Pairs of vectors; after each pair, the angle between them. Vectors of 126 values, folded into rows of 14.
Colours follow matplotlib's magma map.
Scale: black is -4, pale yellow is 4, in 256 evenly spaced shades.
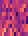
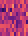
partly aligned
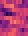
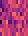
orthogonal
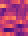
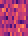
partly opposed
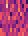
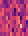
orthogonal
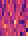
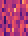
orthogonal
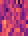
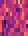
nearly opposite
